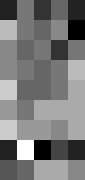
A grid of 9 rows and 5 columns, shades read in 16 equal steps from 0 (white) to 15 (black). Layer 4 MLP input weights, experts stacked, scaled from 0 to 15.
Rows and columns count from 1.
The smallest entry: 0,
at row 8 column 2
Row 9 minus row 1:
-3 1 -7 -4 -6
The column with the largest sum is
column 3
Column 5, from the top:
13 15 8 4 5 5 5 13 7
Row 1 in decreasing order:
13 13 12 9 8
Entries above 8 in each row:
4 2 2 1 2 0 0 4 2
